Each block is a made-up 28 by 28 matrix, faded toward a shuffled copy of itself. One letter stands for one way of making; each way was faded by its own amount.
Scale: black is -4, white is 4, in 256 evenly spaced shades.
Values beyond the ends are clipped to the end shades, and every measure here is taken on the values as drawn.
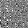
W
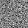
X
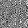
W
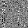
W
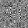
W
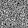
X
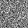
X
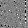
W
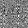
W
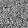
X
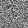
X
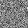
X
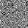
W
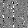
W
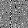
W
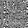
W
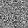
X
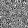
X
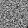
X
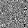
W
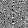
W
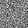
W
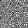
W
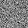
X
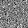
X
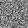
X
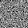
X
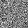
X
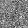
X
